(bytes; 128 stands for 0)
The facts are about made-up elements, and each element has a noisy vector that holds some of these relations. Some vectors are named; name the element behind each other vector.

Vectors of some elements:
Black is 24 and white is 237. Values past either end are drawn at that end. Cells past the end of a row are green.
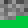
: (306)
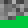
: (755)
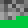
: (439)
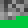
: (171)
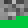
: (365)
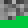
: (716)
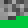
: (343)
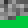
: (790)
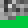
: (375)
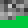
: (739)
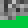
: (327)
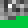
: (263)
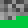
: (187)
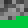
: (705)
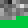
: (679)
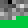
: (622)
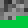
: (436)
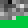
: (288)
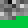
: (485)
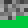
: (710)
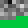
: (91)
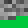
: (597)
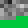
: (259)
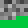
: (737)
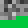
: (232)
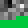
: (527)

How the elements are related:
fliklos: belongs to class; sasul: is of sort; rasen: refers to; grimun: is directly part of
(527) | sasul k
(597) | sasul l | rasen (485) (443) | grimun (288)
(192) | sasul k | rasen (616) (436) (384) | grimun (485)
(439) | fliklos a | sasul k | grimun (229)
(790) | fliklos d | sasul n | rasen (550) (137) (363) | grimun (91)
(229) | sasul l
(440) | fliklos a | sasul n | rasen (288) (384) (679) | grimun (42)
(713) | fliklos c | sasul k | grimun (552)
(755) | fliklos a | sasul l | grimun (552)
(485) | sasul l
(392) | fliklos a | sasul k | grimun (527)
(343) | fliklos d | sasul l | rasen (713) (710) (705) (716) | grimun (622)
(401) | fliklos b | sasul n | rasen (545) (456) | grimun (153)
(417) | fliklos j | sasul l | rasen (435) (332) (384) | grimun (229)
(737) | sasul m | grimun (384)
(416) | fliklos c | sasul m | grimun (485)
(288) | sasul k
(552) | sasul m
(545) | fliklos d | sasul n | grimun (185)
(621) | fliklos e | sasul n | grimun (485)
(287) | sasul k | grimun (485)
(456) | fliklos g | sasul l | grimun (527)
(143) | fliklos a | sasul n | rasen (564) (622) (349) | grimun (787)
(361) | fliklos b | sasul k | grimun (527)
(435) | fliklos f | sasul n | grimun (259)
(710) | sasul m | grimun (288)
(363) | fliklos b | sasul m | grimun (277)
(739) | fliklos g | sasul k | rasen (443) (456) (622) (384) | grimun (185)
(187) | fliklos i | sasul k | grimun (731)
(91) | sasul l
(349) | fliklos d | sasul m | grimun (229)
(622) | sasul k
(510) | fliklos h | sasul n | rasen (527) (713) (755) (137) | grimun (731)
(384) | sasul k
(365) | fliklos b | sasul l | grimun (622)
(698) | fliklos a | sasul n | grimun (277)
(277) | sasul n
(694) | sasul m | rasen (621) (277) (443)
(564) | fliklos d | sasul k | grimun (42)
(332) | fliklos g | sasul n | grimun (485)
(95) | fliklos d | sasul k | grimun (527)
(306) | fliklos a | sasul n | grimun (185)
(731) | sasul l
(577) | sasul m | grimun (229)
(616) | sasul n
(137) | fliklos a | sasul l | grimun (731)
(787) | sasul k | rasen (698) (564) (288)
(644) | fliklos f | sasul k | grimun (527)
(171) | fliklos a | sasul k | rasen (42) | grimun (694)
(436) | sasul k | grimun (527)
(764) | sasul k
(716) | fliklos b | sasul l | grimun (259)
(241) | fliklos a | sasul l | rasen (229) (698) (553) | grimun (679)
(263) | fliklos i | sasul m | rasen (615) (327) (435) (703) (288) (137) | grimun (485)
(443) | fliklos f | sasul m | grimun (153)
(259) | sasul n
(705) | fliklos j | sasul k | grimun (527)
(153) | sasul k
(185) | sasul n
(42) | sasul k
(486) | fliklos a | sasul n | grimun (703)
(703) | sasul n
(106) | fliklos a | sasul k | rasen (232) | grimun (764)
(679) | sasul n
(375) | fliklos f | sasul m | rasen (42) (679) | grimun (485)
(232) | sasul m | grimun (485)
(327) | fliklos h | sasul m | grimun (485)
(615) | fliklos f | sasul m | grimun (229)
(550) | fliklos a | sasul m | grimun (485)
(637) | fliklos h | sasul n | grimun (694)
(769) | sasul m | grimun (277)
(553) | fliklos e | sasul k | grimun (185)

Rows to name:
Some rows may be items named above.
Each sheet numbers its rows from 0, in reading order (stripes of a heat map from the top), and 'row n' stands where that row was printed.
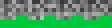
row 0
(698)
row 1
(443)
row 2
(171)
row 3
(106)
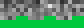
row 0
(713)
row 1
(703)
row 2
(363)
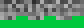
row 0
(187)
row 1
(363)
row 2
(621)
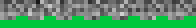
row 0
(106)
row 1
(229)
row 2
(435)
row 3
(716)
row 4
(417)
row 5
(553)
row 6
(106)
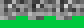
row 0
(416)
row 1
(192)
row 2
(375)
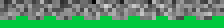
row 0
(392)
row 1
(137)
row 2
(705)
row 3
(552)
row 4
(277)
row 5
(229)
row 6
(510)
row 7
(597)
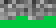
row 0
(401)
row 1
(332)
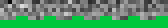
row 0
(694)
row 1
(710)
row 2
(241)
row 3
(392)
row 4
(510)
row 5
(287)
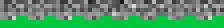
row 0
(564)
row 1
(545)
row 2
(564)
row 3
(644)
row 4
(787)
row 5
(456)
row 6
(637)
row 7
(349)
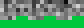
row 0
(615)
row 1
(550)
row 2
(42)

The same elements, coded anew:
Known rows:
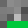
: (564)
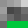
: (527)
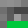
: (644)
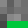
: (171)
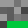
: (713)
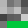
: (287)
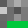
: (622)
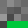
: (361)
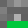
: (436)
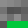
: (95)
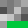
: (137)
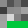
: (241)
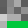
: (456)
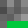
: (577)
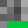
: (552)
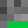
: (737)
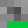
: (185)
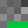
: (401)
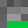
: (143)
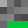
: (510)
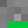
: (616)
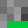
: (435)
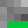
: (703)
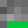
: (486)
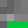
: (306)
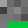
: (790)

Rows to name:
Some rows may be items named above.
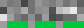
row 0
(365)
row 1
(435)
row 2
(332)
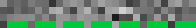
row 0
(106)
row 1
(401)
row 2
(277)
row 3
(277)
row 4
(375)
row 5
(739)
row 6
(705)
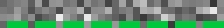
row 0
(698)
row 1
(363)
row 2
(365)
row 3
(365)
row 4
(615)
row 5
(287)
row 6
(705)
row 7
(327)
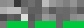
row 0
(416)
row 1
(553)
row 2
(187)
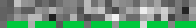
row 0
(553)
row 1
(417)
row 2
(564)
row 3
(287)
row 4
(716)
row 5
(485)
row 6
(694)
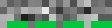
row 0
(417)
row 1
(550)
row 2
(710)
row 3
(343)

